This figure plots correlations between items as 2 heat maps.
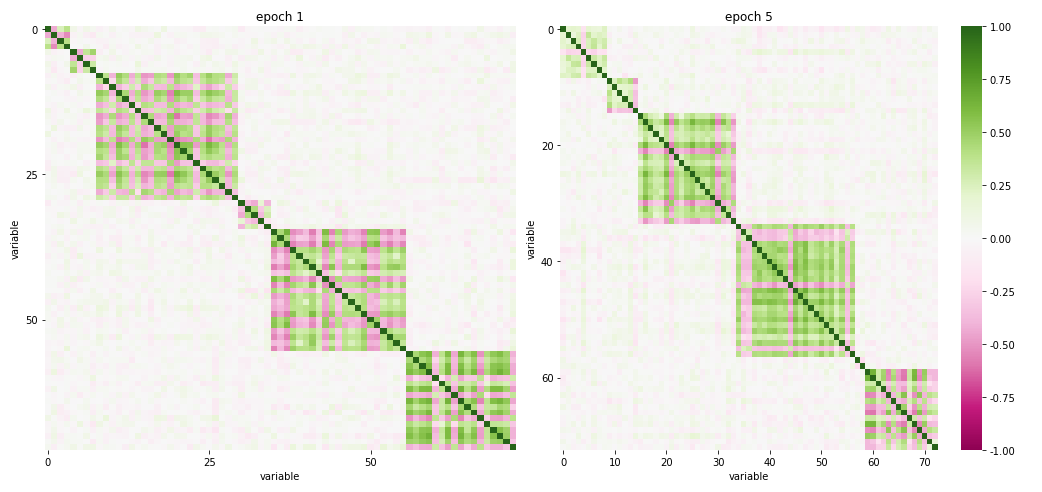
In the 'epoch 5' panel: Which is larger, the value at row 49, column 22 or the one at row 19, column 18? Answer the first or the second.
the second
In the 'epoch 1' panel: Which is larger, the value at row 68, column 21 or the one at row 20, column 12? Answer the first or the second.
the second
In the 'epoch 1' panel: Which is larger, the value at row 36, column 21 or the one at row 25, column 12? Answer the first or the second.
the second
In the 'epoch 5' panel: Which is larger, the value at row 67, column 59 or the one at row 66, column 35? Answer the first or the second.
the first
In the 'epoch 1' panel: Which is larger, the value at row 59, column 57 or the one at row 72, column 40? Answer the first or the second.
the first
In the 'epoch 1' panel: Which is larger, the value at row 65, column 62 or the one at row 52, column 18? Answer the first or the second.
the first
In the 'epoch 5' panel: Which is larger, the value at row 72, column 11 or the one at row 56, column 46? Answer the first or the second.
the second
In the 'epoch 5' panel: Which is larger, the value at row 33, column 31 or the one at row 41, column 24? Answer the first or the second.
the second
